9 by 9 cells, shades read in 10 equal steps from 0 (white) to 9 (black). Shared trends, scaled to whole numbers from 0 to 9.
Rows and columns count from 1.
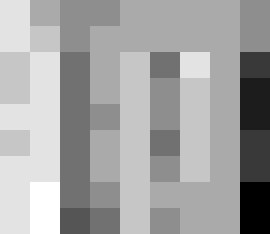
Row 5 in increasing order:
1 1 2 2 3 4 4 5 8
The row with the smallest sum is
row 2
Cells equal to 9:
2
